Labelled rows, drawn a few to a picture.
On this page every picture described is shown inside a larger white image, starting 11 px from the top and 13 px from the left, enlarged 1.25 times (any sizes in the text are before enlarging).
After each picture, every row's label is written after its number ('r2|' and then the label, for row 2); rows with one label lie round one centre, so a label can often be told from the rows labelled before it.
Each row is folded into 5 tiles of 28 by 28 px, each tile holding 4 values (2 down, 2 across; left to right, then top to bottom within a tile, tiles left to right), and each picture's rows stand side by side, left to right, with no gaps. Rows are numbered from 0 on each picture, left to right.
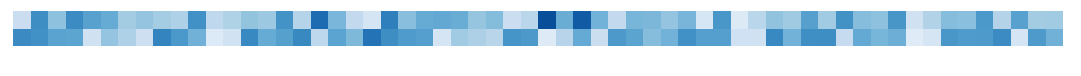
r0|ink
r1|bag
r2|ink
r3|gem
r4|bag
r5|bag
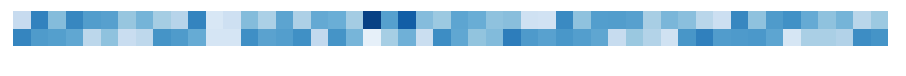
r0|ink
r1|bag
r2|gem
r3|ink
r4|ink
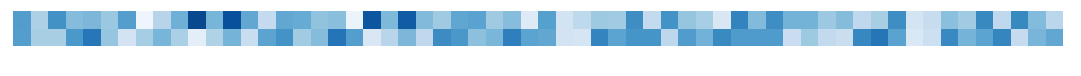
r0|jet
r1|gem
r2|gem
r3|bag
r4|ink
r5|bag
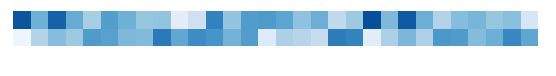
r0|gem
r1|ink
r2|gem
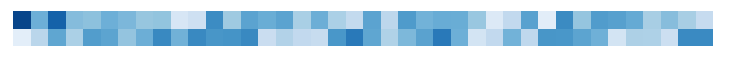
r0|gem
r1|ink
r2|jet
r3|ink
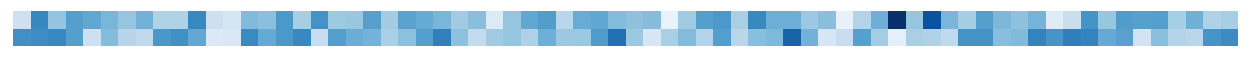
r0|ink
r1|bag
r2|jet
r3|jet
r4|jet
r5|gem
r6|ink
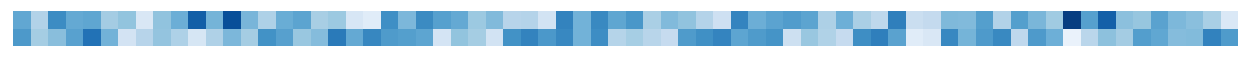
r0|jet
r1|gem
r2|ink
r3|ink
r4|ink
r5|bag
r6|gem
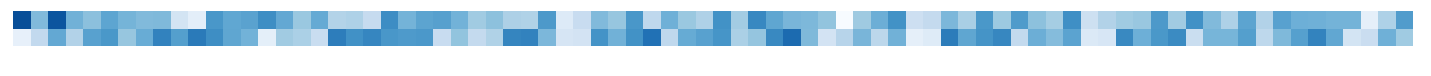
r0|gem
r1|ink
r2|ink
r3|bag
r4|jet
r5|bag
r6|bag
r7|jet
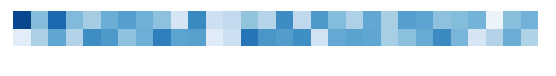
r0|gem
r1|bag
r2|jet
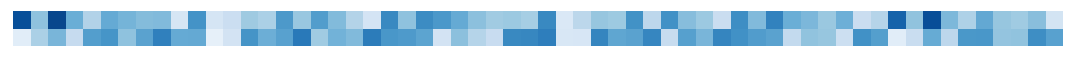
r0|gem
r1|bag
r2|ink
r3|bag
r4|ink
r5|gem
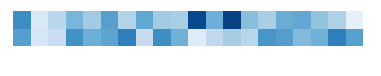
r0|bag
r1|gem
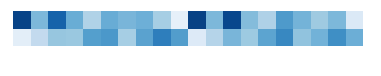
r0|gem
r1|gem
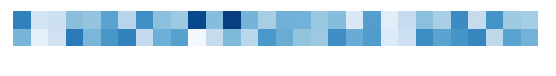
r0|bag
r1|gem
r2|bag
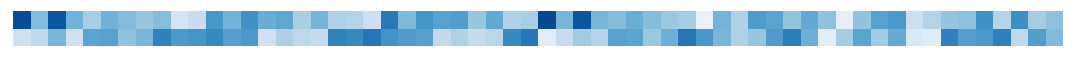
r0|gem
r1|ink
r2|ink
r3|gem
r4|jet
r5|bag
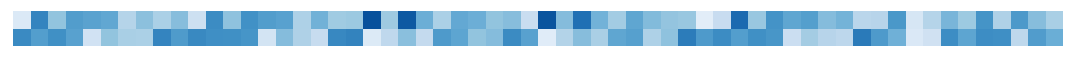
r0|ink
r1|ink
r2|gem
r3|gem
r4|ink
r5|bag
